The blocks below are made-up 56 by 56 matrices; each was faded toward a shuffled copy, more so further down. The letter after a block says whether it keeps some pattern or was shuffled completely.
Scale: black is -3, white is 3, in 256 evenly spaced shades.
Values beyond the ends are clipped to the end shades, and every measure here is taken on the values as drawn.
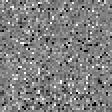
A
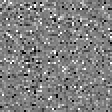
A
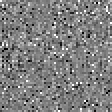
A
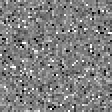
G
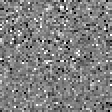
A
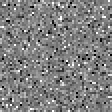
G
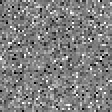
G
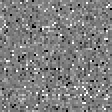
A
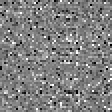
A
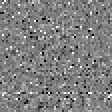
A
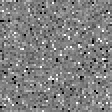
G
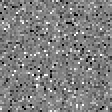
G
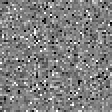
A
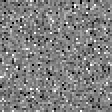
G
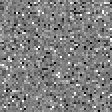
A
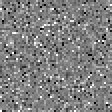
G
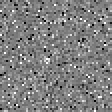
G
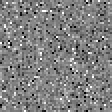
G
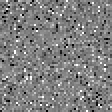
G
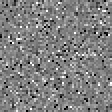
G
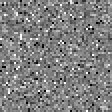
G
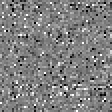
A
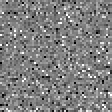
A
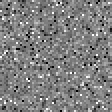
G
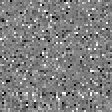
A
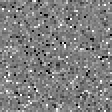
G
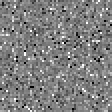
G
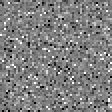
G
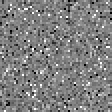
G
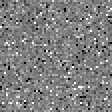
G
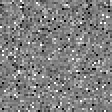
G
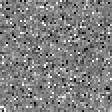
G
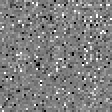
A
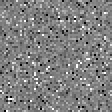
G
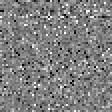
A
